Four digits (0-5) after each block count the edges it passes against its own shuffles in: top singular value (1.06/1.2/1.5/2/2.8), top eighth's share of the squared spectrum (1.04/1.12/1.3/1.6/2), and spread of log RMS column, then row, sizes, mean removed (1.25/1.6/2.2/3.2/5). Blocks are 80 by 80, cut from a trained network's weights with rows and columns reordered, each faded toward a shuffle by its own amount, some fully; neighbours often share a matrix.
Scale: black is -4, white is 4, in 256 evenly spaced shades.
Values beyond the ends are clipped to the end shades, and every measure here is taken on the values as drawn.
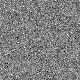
0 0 0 0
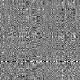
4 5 2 3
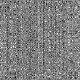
3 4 2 3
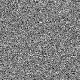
2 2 0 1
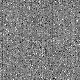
2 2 0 1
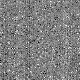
2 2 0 2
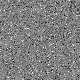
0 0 0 0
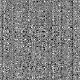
3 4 2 3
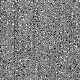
2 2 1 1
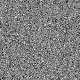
0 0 0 0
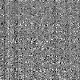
3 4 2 3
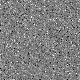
0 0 0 0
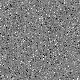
0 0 0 0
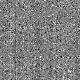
2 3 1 2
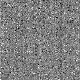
2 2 0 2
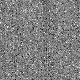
1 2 0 1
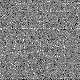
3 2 1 1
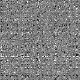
3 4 3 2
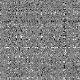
3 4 3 2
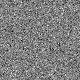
1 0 0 0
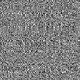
4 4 1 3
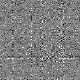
3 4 3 2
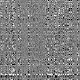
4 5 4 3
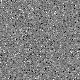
1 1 0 0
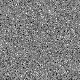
2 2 0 0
